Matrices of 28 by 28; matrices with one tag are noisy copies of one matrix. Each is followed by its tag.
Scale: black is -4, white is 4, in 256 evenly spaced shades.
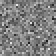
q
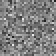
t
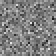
q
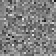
t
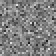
q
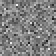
q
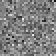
t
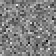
q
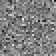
t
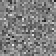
t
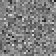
t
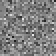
t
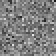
t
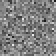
t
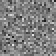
t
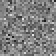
t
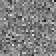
t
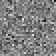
t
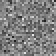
t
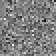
t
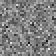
q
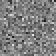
t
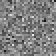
t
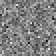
q
